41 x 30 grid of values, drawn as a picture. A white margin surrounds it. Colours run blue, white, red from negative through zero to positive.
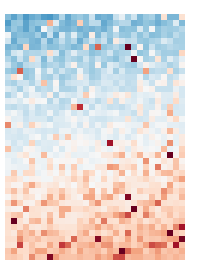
Overall the values sit about 50% of the way up the scale. No single row or column stands out from its neighbours. The texture is fine-grained noise. Values rise toward the bottom. No regular stripes run through it.
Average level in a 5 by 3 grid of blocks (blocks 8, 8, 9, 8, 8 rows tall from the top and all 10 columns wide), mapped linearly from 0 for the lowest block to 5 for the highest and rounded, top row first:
001 | 112 | 223 | 344 | 455
